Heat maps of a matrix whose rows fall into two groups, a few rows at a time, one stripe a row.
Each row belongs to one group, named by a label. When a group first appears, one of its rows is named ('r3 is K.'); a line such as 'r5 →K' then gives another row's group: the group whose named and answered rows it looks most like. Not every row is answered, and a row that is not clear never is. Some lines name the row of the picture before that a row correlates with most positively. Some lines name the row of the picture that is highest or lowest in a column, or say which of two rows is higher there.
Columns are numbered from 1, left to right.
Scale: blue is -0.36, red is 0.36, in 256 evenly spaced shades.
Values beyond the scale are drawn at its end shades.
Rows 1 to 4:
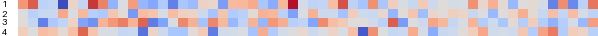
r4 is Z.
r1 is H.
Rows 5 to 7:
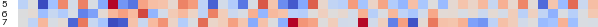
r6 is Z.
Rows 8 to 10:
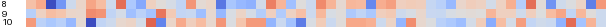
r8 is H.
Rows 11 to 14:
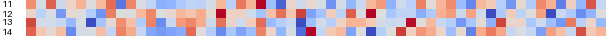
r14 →Z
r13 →Z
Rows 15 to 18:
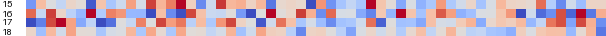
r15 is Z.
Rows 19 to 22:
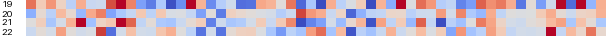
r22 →Z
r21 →Z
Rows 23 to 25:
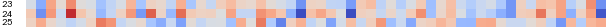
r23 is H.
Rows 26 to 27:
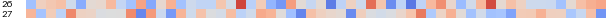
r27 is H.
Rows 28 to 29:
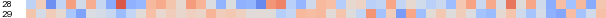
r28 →H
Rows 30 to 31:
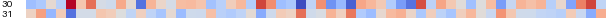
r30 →H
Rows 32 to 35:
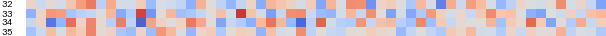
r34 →H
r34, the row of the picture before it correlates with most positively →30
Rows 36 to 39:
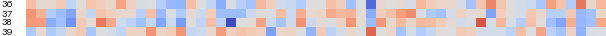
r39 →Z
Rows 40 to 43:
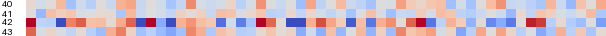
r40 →Z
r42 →H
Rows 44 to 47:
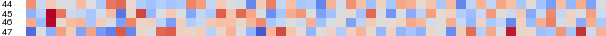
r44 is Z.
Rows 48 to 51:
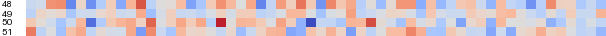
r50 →Z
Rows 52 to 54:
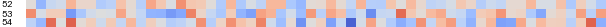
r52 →H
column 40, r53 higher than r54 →No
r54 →H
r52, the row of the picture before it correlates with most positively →51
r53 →Z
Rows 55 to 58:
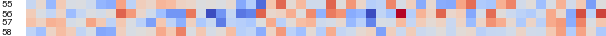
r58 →H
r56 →Z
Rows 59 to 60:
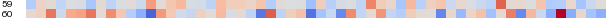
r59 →Z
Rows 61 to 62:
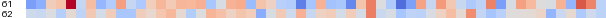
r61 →H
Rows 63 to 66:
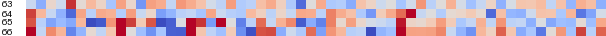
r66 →Z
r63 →H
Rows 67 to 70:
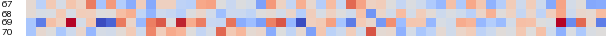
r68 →Z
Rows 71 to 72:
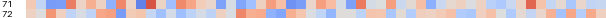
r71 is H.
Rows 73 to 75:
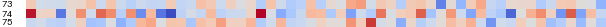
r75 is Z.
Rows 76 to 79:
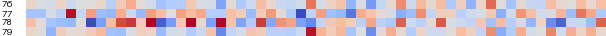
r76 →Z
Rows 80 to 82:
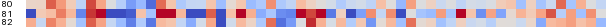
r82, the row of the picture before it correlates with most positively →79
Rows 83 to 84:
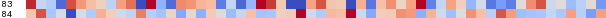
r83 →H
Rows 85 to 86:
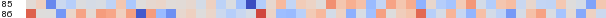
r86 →H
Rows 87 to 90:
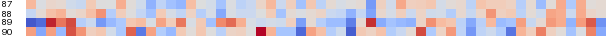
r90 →H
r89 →H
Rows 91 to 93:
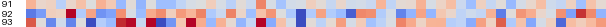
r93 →Z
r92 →H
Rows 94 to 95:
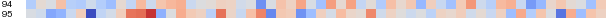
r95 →Z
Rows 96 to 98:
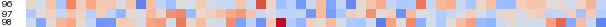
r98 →H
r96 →H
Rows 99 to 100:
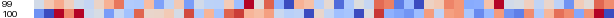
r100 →H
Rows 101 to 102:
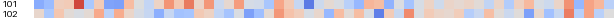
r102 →Z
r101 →H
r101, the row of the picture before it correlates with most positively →100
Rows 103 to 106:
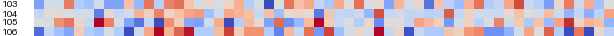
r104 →Z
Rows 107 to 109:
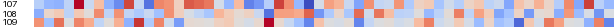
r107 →H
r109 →H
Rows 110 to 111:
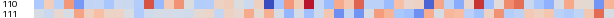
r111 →H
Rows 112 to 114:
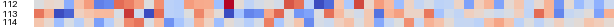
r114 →Z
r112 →Z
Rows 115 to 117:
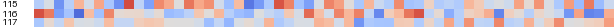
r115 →H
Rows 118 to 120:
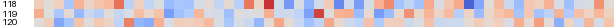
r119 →Z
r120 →H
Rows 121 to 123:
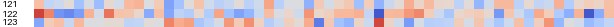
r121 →Z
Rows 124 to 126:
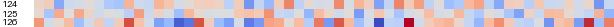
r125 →H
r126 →Z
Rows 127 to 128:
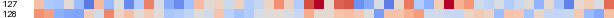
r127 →Z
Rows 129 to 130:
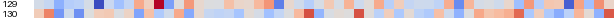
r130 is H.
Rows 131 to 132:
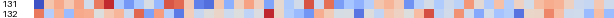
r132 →H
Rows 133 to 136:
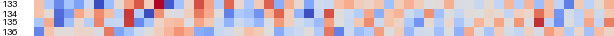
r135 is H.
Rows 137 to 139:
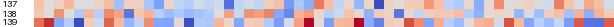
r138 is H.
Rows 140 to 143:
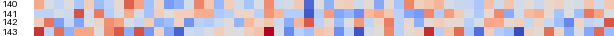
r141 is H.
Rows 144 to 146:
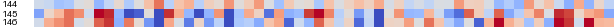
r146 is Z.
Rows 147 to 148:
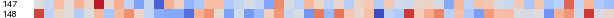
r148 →Z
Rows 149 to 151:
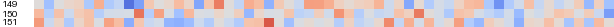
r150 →H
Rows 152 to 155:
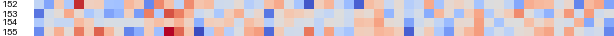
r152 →H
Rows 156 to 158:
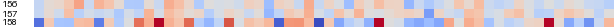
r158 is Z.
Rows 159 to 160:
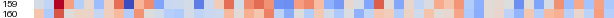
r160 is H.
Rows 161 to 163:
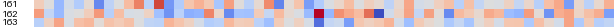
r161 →Z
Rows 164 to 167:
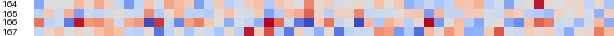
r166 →H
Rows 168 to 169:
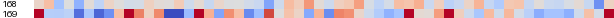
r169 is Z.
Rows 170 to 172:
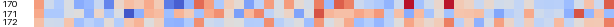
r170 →Z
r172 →Z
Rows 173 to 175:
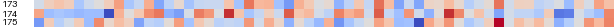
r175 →H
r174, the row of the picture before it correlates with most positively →170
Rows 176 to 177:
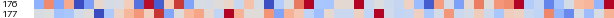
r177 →Z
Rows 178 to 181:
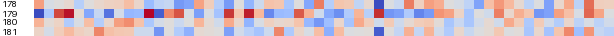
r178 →Z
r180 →Z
